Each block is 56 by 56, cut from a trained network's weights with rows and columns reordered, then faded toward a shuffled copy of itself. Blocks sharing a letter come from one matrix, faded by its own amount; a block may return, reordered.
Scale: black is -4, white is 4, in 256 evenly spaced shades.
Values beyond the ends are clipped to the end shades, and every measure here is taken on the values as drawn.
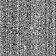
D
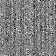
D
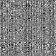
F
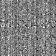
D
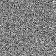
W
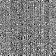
D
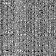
F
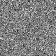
W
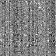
F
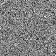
W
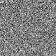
W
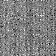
D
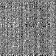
F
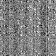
F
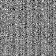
D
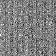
D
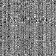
F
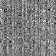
F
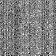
F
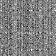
F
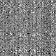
D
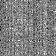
D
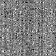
D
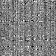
F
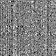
D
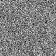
W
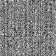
D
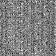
D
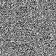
W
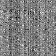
F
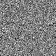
W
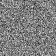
W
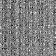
F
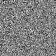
W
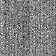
D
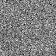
W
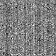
D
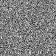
W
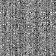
D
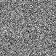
W
